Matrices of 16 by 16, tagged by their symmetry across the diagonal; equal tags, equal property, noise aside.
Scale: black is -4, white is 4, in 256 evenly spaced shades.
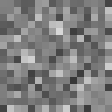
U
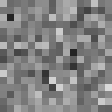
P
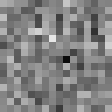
P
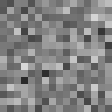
P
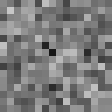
U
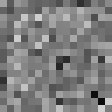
U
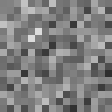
U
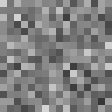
U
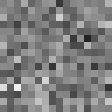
P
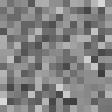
U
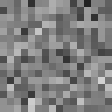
P
